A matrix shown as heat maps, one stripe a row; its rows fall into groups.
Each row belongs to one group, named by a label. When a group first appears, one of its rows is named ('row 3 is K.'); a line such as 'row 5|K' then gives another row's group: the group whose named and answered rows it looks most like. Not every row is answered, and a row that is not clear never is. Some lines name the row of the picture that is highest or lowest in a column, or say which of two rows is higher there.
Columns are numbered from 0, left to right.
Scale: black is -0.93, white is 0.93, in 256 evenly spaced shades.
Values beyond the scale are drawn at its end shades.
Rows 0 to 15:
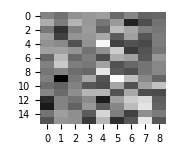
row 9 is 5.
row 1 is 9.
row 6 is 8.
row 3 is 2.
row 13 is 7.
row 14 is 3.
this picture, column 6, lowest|1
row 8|3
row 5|9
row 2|5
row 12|7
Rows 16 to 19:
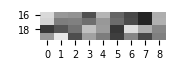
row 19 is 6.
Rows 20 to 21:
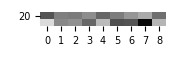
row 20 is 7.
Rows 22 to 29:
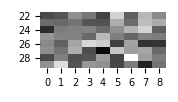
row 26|2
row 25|3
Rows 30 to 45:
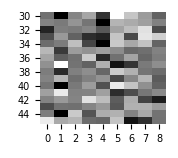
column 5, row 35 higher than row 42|Yes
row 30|5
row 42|2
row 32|7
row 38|5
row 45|9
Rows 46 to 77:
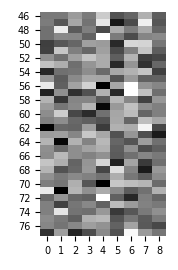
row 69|9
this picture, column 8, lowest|63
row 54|7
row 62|7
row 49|3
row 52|2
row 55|2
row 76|2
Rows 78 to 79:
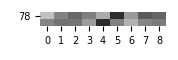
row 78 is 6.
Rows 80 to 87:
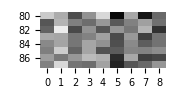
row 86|2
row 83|6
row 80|6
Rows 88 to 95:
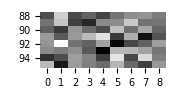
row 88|8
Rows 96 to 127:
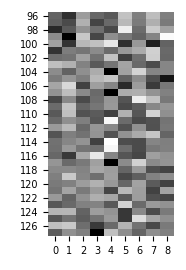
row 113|7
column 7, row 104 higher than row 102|No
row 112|6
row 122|2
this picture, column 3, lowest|127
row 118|2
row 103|9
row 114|3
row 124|6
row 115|3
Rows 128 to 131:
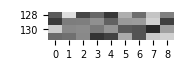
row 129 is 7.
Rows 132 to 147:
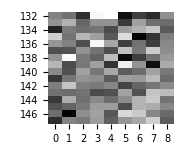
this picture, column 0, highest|135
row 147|7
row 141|7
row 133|6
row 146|5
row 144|7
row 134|7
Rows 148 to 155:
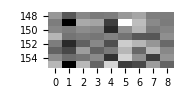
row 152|5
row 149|5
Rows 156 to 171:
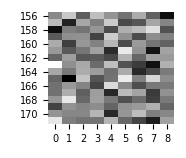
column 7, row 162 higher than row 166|Yes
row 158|7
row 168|6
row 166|3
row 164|9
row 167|8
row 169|7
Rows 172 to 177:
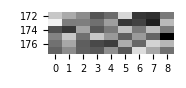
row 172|9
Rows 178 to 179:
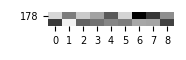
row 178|9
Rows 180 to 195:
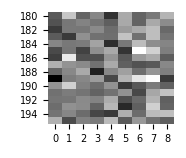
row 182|7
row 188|3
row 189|7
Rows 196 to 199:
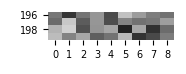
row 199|9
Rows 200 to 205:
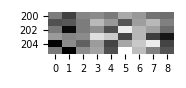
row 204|7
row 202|5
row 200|5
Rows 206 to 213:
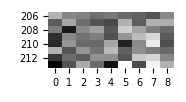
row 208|5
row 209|7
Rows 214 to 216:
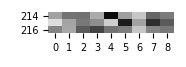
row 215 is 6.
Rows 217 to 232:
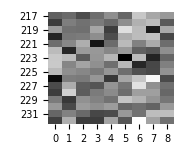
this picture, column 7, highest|226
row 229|5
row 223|6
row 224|9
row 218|7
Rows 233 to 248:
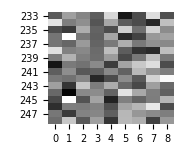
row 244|5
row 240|7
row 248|8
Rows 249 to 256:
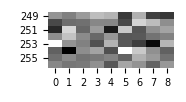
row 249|2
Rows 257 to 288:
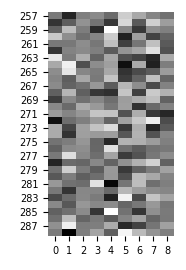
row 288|5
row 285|3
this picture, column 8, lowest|271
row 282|5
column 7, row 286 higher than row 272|No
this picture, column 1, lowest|288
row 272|7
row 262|7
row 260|6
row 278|7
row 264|6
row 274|2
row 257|5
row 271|2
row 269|7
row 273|2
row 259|3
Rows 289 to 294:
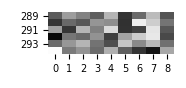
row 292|7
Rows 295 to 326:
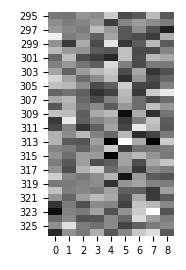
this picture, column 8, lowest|297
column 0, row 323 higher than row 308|No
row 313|8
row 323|7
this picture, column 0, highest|298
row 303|2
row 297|2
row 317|9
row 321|2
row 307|9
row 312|9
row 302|3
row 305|9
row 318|6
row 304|6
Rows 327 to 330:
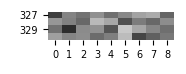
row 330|9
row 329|5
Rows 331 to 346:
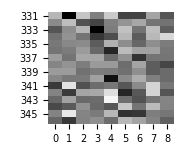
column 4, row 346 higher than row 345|No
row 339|6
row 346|5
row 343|3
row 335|3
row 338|2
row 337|9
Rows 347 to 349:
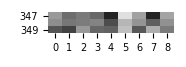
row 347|8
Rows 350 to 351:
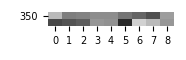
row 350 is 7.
